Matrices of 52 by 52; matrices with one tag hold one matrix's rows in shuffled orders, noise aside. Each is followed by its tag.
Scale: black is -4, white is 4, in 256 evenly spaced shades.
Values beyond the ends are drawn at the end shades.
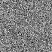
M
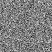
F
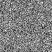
F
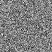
M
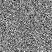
F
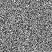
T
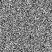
F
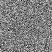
M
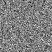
F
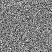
T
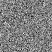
M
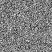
T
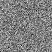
M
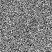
F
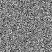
F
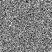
F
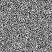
T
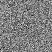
M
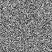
F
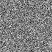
F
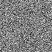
F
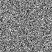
F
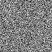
F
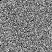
M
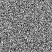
M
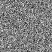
M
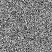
M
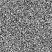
F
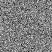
M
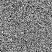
M
